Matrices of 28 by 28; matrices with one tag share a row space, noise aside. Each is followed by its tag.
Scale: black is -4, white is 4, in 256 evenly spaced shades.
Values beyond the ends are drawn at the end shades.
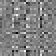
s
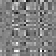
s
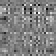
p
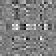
s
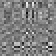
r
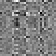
s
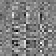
s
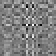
r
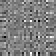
p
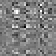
s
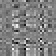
s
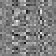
s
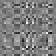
r
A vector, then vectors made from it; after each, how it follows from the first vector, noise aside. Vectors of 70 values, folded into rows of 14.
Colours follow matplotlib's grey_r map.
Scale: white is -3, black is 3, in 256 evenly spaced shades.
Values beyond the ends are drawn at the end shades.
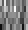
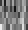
negated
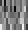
negated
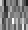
reversed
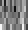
negated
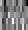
reversed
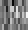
wrapped around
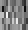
wrapped around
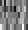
negated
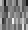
reversed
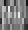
wrapped around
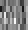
wrapped around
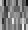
reversed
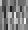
wrapped around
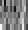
negated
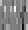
partly zeroed
